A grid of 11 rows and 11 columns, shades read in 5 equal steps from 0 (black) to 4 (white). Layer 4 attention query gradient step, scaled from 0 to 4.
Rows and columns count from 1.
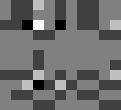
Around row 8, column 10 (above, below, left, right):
2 1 1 3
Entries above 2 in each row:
1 0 2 0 0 0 0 2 2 0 0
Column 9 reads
1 1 1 2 2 2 2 1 2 1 2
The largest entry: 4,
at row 3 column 4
